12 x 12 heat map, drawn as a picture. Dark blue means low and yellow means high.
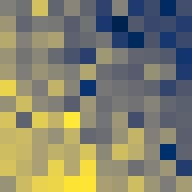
Slope: up to the bottom left. Mirror symmetry: none. Average level on the scale: 50%. Calmest part: bottom left. Stripes: none.
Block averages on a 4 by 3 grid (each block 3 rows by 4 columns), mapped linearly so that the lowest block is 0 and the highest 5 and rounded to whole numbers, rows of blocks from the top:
310
321
432
553
